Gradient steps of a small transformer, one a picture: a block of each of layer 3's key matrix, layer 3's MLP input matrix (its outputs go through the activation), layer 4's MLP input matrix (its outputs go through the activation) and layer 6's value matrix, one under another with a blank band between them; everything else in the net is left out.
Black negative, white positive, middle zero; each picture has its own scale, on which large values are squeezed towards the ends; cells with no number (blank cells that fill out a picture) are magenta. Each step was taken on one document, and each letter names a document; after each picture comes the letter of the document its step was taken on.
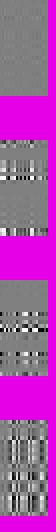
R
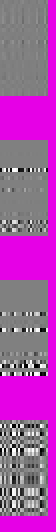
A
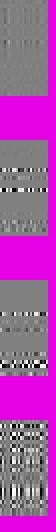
A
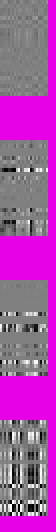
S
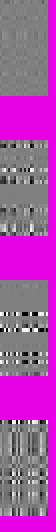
R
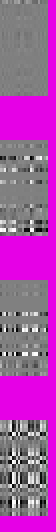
S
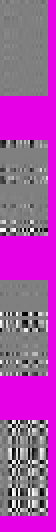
R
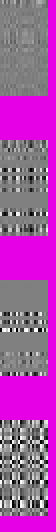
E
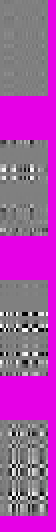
R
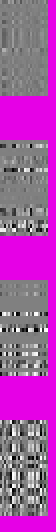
S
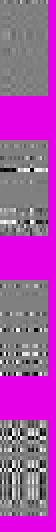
S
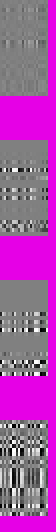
A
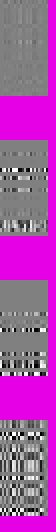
A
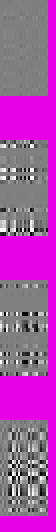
R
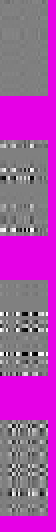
R
